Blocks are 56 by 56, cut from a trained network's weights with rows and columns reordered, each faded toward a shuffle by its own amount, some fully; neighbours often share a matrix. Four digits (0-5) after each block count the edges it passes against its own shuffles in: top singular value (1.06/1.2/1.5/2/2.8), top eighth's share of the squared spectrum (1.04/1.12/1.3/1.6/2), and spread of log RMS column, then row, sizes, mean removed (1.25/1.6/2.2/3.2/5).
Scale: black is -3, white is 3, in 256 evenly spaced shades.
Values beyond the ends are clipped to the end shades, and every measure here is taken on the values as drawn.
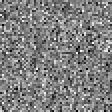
1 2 0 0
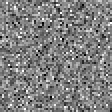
0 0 0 0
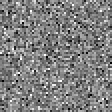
0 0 0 0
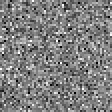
1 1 0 0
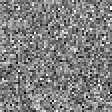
1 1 0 0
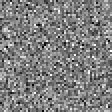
0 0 0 0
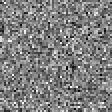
2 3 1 1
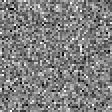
2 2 0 0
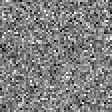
0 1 0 0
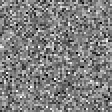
0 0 0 0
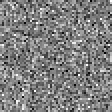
1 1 0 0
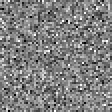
0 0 0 0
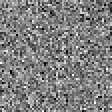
2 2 1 1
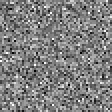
0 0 0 0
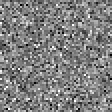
0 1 0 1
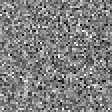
1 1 0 0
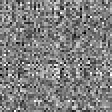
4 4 1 2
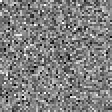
1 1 0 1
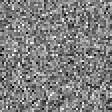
3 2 0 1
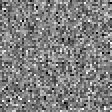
1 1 0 0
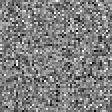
2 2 1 0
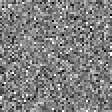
1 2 1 0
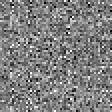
2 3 3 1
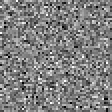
1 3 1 1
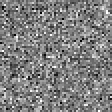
1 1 0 1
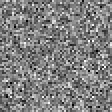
2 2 1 0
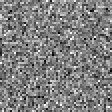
0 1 0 0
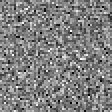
1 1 0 0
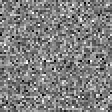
2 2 0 1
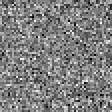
2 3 0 1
